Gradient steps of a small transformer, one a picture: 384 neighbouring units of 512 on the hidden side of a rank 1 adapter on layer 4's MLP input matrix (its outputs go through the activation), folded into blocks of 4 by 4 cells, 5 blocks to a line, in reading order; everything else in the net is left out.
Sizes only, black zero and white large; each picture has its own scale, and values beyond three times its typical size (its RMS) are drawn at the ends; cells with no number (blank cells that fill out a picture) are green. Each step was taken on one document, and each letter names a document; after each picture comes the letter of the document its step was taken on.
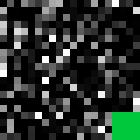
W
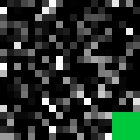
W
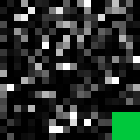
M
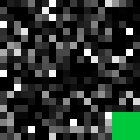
W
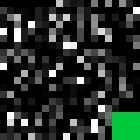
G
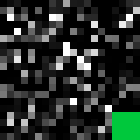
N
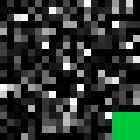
M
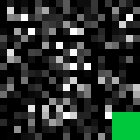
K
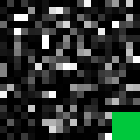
M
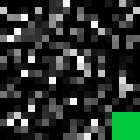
N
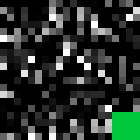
G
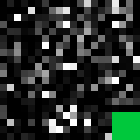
M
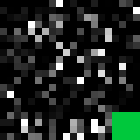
G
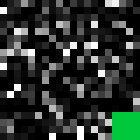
W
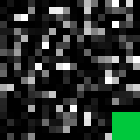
M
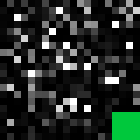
M
